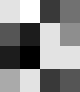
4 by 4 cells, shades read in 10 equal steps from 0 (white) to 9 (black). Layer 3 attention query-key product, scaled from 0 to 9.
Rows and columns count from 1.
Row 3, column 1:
8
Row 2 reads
6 8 1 4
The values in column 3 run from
1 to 7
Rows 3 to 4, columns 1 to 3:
8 9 1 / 3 1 7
